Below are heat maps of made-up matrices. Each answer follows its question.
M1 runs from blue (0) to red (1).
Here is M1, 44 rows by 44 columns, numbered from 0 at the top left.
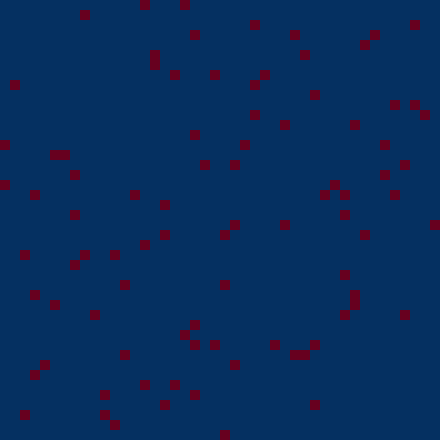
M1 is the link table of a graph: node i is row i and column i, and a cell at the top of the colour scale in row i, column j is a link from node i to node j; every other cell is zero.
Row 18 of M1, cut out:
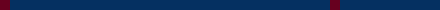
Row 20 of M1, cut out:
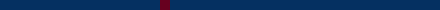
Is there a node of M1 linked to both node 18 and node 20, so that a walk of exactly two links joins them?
no
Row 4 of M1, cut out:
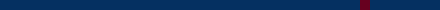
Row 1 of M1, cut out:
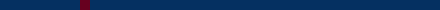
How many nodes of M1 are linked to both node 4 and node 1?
0
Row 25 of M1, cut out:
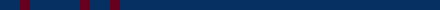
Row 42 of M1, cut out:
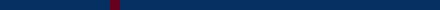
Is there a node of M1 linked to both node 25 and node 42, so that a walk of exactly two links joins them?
yes
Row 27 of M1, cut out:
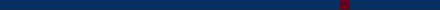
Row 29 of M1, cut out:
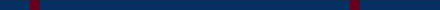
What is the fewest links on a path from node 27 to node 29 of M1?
4
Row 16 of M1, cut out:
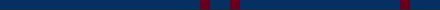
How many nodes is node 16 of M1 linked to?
3
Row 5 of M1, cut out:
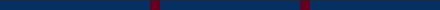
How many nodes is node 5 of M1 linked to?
2
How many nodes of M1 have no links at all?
0
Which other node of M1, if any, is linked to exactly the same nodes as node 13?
node 32
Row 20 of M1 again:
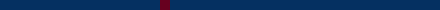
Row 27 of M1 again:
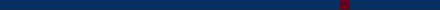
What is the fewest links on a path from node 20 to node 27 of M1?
5
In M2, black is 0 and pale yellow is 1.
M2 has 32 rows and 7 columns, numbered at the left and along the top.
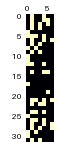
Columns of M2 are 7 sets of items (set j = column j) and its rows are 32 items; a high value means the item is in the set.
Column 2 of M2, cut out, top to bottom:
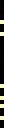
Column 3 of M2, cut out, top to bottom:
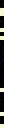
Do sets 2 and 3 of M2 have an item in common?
no
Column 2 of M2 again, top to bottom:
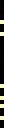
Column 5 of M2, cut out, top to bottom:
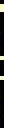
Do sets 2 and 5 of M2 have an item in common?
no
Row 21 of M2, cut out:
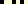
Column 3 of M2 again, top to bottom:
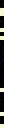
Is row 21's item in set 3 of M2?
no
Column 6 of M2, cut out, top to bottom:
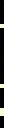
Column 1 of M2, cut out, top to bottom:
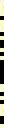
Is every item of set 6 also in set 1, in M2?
yes
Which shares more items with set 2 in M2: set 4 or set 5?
set 4
